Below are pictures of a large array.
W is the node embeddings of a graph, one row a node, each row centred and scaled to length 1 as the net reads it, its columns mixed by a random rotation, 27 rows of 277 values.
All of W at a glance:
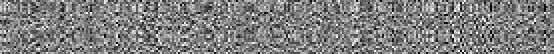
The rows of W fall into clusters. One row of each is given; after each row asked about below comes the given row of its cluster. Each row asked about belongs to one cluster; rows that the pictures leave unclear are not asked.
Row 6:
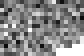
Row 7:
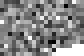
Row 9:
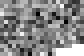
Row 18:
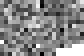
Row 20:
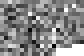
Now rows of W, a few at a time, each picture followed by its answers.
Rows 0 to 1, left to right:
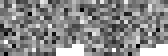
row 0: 7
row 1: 20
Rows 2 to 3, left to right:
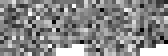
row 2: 20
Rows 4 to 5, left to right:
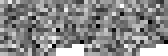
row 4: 20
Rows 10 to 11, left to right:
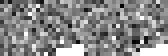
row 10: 18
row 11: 7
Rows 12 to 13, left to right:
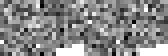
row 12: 18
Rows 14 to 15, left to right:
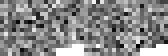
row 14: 9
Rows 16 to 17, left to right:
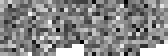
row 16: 20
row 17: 18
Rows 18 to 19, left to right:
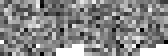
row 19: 20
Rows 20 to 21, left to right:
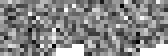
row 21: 7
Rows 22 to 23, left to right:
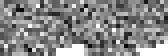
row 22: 18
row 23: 6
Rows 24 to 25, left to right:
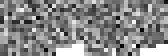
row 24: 9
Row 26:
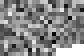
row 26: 7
